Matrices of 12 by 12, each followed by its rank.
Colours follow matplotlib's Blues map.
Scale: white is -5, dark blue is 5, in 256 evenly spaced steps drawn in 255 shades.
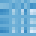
one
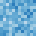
full rank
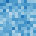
full rank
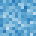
full rank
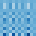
one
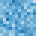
full rank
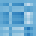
one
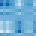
one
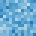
full rank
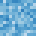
full rank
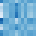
one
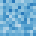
full rank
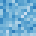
full rank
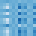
one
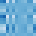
one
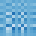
one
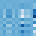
one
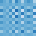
one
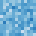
full rank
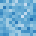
full rank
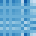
one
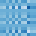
one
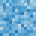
full rank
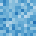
full rank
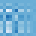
one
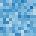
full rank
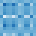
one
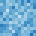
full rank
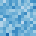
full rank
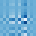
one
